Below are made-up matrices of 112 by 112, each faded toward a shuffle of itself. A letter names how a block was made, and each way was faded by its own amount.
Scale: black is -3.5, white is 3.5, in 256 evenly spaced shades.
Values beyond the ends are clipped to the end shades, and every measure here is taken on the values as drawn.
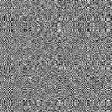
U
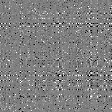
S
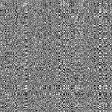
U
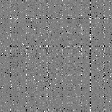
S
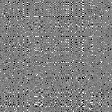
S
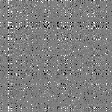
S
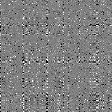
S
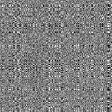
U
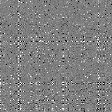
S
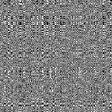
U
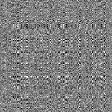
U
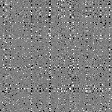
S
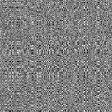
U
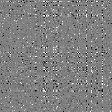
S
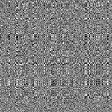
U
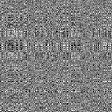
U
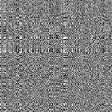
U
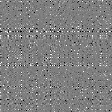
S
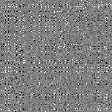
S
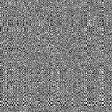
U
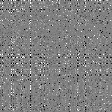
S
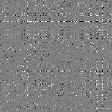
S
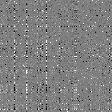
S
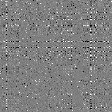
S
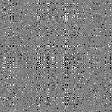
S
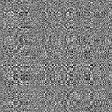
U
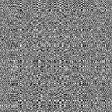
U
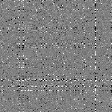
S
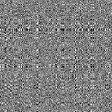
U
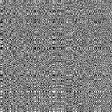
U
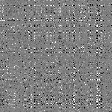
S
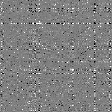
S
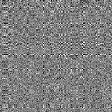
U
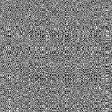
U
